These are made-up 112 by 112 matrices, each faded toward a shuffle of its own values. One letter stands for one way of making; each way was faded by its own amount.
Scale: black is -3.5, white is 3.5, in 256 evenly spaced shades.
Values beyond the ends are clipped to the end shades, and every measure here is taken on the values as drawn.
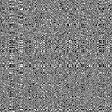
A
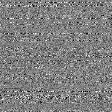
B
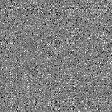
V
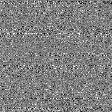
B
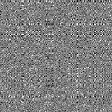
A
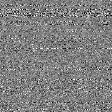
B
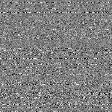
B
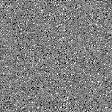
V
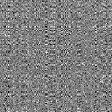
A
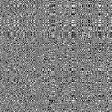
A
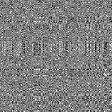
A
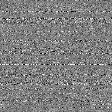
B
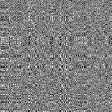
A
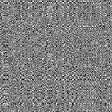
A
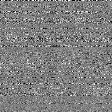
B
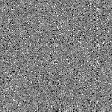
V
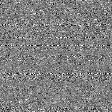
B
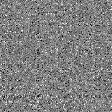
V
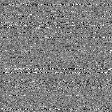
B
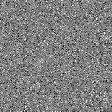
V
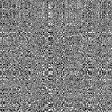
A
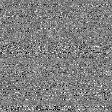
B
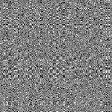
A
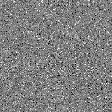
V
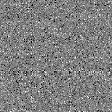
V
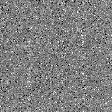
V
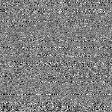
B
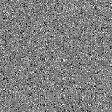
V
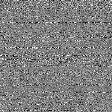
B
